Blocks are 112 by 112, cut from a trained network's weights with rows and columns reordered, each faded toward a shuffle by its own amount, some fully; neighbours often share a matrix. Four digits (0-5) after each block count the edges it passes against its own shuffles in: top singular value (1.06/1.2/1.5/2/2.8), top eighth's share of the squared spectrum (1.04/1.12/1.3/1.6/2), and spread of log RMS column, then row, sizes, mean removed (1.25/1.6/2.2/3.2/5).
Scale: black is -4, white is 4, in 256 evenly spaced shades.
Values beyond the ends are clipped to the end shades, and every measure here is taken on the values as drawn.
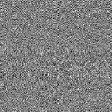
4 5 3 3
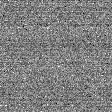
3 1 0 0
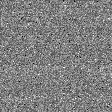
1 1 0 0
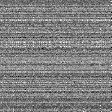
5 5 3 3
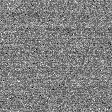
2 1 0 0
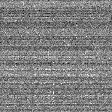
5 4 2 3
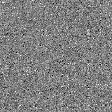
3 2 1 1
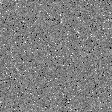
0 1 0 0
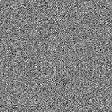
4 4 2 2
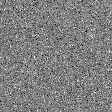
0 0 0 0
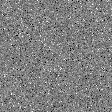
0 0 0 0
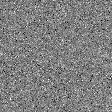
1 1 0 0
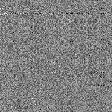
4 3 0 2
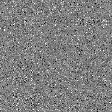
3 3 2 2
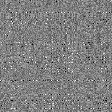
3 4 1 3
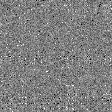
3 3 1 2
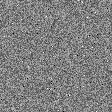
0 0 0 0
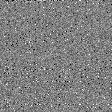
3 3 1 2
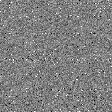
3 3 1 2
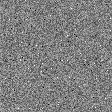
2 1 0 1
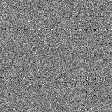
3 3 0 2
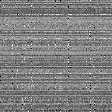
5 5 3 3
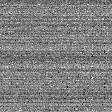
4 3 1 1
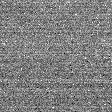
3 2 0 0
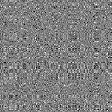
5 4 2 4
